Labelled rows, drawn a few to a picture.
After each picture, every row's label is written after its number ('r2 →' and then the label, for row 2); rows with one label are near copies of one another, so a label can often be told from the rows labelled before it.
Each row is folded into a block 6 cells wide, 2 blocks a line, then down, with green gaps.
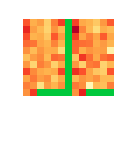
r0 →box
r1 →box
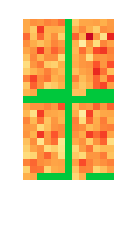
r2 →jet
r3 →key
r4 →jet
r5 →jet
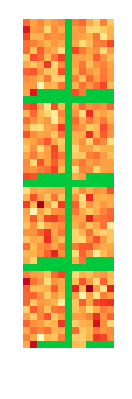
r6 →box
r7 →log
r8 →log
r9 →jet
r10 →key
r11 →jet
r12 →box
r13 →key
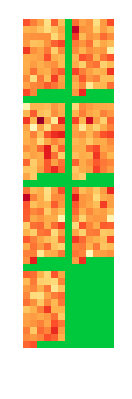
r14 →log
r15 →box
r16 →key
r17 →key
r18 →box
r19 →box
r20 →log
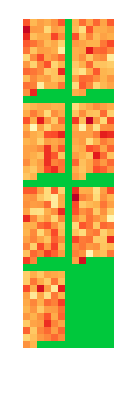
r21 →box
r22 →jet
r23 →key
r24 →key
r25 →log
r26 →box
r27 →key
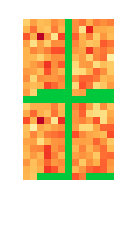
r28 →key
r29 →jet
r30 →key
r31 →log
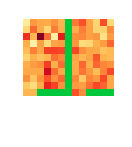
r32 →key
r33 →log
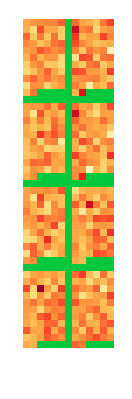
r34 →jet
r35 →box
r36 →jet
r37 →box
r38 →jet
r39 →key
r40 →key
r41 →log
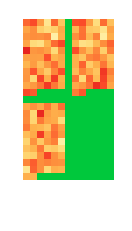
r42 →log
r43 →log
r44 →jet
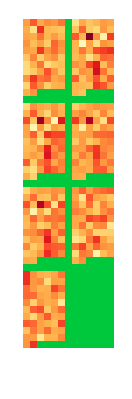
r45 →jet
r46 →key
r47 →key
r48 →key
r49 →key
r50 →jet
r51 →box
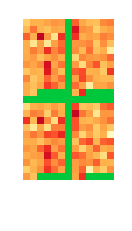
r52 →key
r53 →box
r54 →key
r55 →box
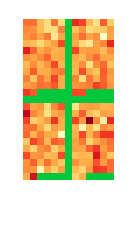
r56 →log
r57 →log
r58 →box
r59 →key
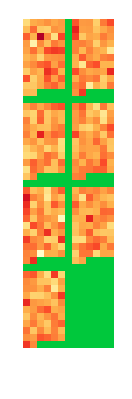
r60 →key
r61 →box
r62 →jet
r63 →log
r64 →box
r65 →jet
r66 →log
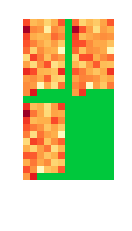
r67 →box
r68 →box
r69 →box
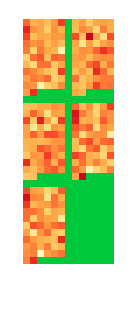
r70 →box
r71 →key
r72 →key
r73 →box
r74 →box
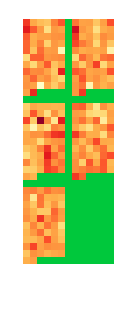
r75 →box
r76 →box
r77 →key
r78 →log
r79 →jet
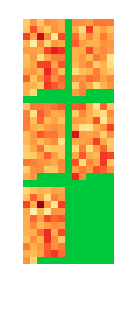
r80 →key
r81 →jet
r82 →jet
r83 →log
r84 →key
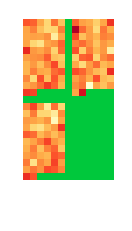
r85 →log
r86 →box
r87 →log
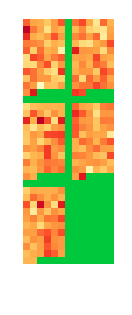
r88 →box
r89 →log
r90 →key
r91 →box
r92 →key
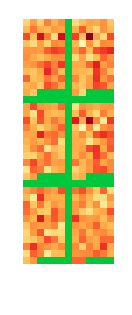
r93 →key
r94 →key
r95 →jet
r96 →key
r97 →jet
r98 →log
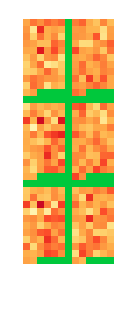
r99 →jet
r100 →log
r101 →key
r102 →log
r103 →key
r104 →jet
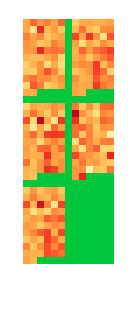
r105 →jet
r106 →key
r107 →key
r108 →box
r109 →key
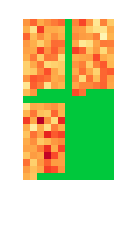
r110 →jet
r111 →log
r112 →key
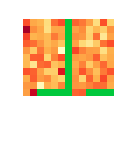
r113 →box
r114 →log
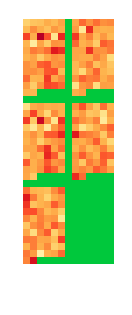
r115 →key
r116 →jet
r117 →key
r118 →log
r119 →box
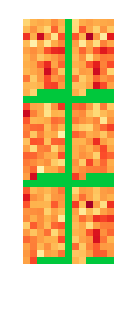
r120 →key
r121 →key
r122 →box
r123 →log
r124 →box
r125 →key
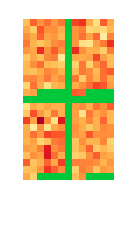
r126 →jet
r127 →log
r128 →key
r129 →jet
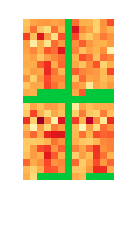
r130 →key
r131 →box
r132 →key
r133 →key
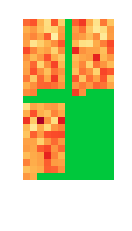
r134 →log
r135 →log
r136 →key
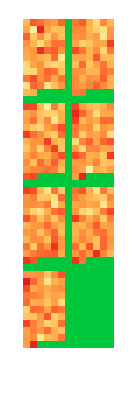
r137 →jet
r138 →log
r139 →log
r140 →box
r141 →log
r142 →log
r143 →box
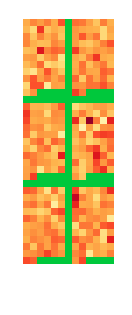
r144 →jet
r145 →log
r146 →box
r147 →key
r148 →log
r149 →box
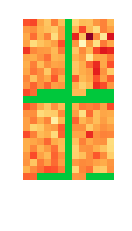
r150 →log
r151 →key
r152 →log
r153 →jet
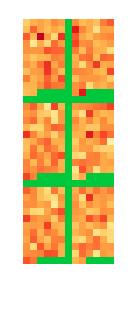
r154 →key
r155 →box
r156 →log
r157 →jet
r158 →log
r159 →jet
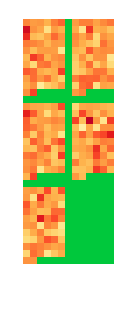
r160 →box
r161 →jet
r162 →box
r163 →key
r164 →jet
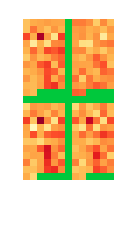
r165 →key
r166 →log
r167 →key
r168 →key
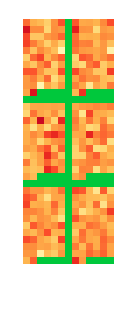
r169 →box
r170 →box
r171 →key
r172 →jet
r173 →box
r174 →log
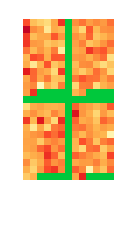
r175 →box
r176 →jet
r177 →key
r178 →box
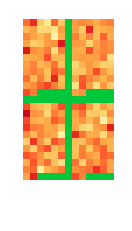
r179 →log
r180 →jet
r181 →box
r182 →log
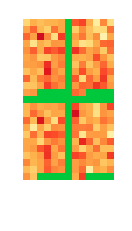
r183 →key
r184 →log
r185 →key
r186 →box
